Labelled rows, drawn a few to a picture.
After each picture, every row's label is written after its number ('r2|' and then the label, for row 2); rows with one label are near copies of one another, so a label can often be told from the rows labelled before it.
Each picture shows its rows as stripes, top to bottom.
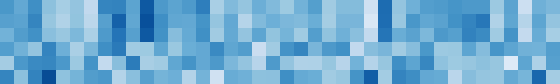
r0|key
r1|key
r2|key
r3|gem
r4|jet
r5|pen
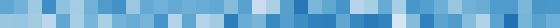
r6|gem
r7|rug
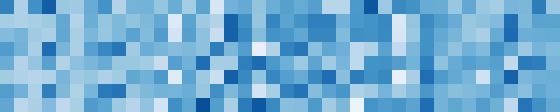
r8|pen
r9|rug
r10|rug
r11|gem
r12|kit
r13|rug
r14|gem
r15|kit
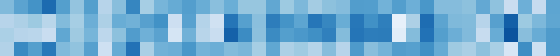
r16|jet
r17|rug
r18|rug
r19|jet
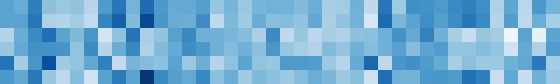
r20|key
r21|key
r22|jet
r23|jet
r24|pen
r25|key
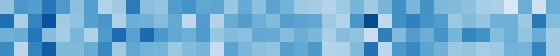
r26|jet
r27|pen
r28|key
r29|pen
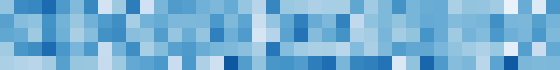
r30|jet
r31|gem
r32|gem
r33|jet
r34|rug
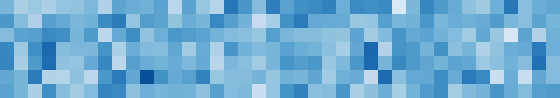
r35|rug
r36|gem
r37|jet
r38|pen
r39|pen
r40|key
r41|gem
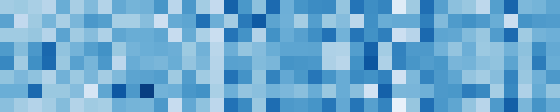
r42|rug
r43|kit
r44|rug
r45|pen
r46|pen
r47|rug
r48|key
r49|rug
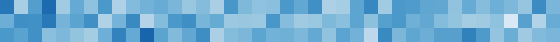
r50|pen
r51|jet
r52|key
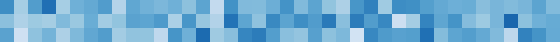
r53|pen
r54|rug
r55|kit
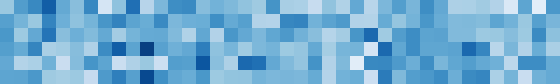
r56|jet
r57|gem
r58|pen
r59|key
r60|kit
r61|key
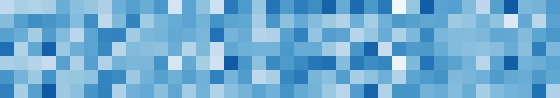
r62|rug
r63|jet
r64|gem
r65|pen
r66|rug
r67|gem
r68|pen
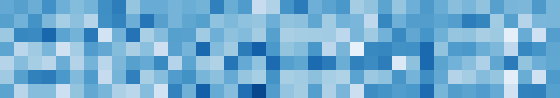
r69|gem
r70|key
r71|jet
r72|kit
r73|rug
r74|jet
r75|kit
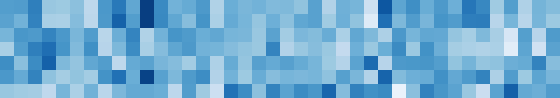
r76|key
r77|key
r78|jet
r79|jet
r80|pen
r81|key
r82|rug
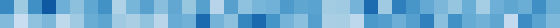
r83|pen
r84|kit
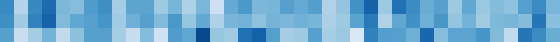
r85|pen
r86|pen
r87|kit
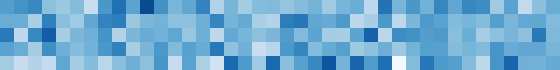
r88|key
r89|gem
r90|pen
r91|gem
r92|rug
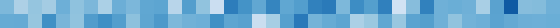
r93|rug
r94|gem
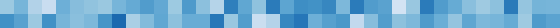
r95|rug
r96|gem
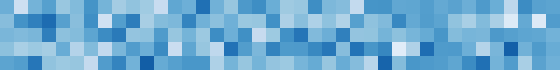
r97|kit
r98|jet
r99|gem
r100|rug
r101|key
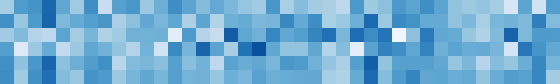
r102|jet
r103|pen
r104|rug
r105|kit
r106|pen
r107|pen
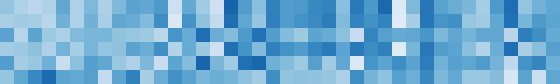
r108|rug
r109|rug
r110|kit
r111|rug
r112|kit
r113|jet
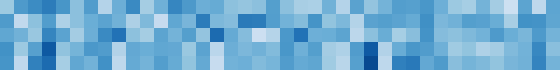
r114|jet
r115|kit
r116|gem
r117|pen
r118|pen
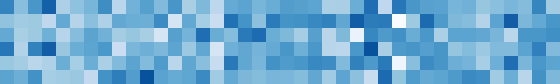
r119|pen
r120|rug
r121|kit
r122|pen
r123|rug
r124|key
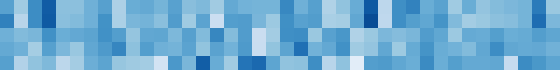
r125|pen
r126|pen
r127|gem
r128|gem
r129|kit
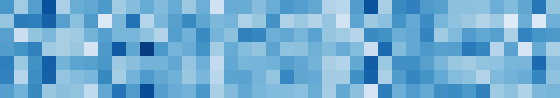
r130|pen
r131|jet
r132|kit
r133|key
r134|pen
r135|pen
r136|key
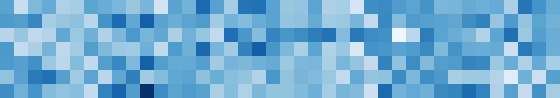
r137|kit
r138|key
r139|rug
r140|kit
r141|key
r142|jet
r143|key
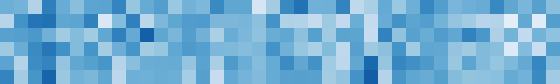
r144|gem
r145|jet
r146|key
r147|jet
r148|pen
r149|pen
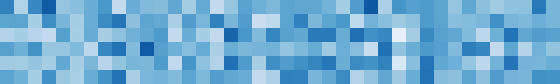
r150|pen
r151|gem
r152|rug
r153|key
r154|rug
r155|gem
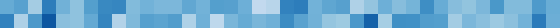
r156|gem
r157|pen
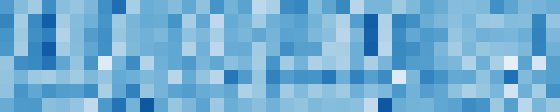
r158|gem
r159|pen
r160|pen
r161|pen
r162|jet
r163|rug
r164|jet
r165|key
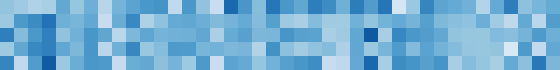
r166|rug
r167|jet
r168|pen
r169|jet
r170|pen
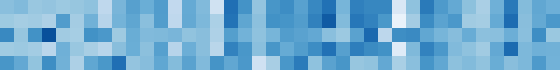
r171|rug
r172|rug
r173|pen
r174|rug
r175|gem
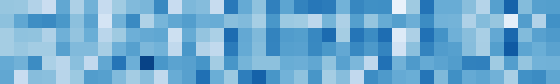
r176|rug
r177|jet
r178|rug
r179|rug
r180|key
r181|kit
